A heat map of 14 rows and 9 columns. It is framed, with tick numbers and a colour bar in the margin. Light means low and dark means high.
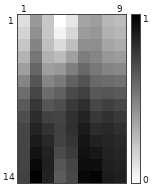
The bottom right is the smoothest part. The top middle is the ninth with the lowest average. Values rise toward the bottom. On average the colour sits 60% of the way up the scale.
